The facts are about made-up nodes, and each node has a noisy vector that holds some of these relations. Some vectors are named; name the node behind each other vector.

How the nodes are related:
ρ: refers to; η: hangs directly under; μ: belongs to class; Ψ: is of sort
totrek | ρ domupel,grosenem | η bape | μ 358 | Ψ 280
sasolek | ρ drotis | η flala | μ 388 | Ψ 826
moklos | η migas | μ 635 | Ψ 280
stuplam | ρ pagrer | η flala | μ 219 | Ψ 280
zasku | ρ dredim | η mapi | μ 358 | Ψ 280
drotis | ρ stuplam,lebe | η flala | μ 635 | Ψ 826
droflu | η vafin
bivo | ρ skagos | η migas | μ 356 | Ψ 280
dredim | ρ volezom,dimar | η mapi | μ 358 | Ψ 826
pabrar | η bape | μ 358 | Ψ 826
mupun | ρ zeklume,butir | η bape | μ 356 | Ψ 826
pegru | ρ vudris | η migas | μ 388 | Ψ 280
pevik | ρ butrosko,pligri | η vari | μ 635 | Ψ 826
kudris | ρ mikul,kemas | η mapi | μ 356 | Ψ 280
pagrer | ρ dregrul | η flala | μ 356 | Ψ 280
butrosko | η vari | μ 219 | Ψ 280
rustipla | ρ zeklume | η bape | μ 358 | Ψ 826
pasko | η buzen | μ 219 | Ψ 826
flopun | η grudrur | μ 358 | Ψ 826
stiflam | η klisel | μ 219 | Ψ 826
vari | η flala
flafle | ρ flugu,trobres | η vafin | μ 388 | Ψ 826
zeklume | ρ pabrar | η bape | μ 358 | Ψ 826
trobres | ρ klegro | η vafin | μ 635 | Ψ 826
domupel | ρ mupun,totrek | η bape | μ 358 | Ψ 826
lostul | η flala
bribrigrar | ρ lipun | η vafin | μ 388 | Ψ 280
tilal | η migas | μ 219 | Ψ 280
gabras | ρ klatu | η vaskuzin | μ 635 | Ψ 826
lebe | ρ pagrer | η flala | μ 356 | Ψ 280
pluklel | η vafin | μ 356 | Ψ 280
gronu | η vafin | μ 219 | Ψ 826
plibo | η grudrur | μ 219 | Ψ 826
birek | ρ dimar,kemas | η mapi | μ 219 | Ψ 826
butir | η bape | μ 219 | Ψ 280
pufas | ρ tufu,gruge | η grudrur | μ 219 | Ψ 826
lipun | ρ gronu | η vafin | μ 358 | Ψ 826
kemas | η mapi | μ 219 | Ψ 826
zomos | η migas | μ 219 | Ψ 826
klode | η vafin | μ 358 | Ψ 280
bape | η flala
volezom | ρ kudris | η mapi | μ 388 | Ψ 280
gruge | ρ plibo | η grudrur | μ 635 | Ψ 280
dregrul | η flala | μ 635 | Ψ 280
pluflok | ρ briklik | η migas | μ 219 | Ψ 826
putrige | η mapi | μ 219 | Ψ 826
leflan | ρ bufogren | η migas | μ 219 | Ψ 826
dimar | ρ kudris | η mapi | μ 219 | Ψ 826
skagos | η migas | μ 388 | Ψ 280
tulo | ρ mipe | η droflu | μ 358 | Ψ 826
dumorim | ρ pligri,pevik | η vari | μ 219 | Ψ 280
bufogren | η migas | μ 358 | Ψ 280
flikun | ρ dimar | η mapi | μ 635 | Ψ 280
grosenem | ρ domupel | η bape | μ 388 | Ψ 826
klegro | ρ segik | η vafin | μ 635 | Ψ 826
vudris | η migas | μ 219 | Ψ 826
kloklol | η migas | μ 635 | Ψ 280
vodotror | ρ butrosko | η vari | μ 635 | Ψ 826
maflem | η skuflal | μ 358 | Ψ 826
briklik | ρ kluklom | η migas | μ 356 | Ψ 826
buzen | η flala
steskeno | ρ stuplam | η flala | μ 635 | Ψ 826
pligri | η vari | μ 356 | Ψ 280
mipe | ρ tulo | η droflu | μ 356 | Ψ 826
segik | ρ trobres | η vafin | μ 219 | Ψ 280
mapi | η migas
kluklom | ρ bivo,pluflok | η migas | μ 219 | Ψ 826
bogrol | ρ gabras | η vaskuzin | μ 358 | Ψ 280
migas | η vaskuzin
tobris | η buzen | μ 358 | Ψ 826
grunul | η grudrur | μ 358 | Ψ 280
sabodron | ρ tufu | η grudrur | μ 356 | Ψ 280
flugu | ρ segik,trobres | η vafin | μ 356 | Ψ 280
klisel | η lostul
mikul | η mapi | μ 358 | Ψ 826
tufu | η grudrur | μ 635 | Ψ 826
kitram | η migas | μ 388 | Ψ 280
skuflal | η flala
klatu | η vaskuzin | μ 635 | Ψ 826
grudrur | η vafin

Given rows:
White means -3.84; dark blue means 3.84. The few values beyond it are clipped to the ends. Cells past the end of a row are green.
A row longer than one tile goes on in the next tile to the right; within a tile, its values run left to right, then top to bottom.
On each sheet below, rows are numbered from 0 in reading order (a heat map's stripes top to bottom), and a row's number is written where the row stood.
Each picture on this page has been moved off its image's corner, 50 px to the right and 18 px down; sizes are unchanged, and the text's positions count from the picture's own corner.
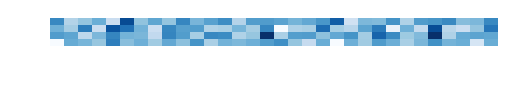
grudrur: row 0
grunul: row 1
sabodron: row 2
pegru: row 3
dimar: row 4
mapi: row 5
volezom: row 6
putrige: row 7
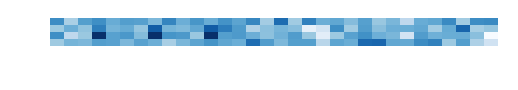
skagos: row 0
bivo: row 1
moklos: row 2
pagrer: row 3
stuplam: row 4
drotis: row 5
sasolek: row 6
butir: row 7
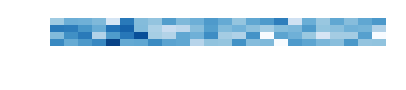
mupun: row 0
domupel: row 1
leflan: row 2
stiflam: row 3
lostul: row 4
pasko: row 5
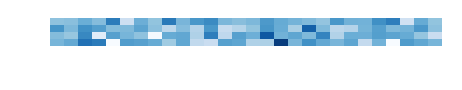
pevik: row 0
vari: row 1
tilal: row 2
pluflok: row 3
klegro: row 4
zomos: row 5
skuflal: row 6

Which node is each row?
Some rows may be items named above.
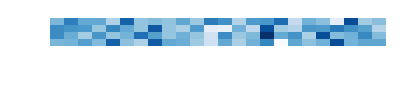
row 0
pluklel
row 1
mikul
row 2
pufas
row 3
volezom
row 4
migas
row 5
lipun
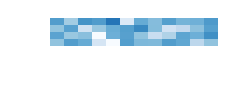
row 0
dumorim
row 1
bape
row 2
leflan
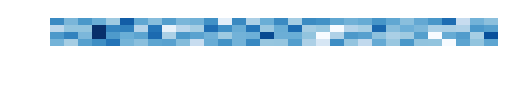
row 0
flikun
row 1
bufogren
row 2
birek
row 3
mipe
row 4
butir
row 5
dimar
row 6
pasko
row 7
migas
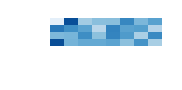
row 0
lipun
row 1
sabodron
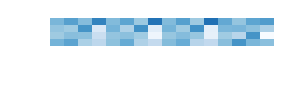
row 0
gronu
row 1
plibo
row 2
plibo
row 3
stiflam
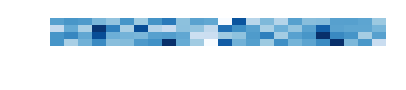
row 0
kudris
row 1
tufu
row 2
segik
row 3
tulo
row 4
briklik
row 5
flugu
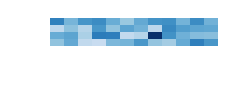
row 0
tilal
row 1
bribrigrar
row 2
dregrul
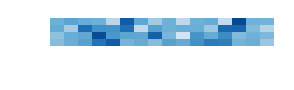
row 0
klatu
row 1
bogrol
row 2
sasolek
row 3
klode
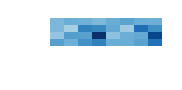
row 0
gabras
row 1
klatu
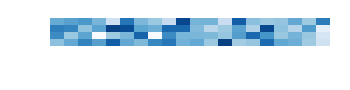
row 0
pligri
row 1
pabrar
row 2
klode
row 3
dredim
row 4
pufas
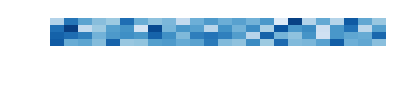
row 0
totrek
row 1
zasku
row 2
grosenem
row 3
gruge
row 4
flopun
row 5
bogrol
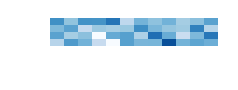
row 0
butrosko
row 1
vaskuzin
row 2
flafle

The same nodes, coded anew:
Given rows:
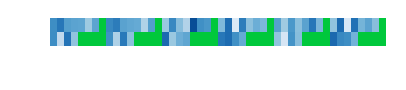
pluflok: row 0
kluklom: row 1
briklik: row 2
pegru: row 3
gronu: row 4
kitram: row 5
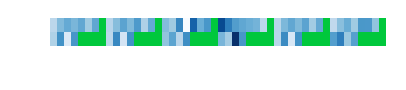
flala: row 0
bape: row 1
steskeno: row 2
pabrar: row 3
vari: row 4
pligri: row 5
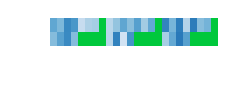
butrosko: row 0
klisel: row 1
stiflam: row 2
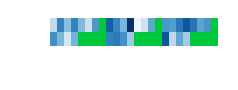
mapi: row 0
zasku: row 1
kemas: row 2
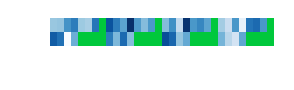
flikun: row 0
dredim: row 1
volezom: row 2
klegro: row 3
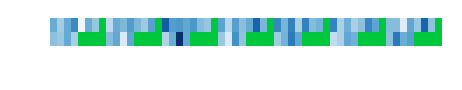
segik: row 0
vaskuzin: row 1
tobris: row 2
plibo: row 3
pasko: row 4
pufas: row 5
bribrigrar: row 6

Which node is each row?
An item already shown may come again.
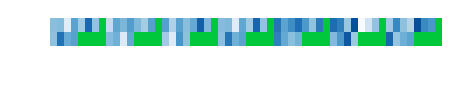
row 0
bribrigrar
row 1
vaskuzin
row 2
plibo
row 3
bribrigrar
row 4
birek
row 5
bogrol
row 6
briklik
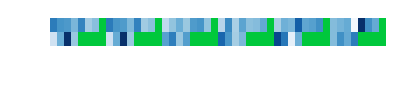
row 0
domupel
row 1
domupel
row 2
pligri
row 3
bivo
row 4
kudris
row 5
mupun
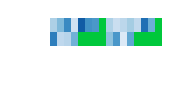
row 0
klatu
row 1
sabodron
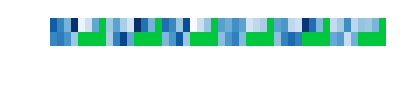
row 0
zasku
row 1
grosenem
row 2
bogrol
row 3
butir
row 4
sasolek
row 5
dregrul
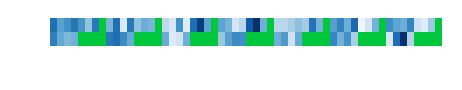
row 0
birek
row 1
pegru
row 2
tufu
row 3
flafle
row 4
pluklel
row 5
tilal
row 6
totrek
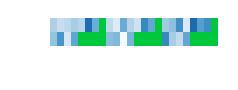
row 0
sabodron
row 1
gruge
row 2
gabras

